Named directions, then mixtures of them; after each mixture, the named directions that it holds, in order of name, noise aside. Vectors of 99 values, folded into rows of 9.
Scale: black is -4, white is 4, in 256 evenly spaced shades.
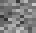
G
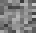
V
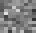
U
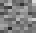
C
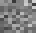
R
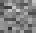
C, U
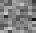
C, U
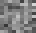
V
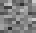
C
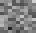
C, G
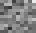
C, R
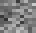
G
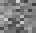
G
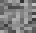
V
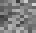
G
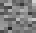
C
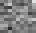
C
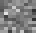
U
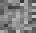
V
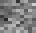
G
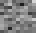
C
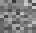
R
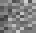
G, R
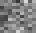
G, R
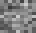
R, V
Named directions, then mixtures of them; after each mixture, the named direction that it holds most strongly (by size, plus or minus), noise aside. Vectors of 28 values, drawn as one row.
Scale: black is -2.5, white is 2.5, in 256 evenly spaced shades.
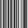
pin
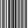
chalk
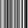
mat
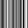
mat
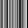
pin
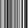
mat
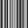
chalk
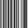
pin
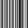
pin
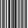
chalk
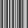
pin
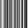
mat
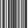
chalk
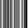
mat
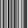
pin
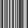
pin
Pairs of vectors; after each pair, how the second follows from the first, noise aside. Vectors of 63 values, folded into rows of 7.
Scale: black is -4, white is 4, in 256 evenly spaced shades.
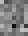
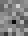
shuffled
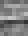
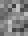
shuffled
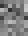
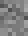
shrunk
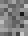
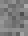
shrunk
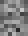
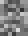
negated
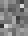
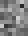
negated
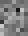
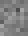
shrunk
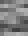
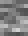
negated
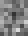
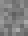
shrunk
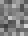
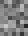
negated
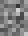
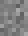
shrunk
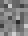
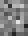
negated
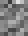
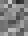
negated
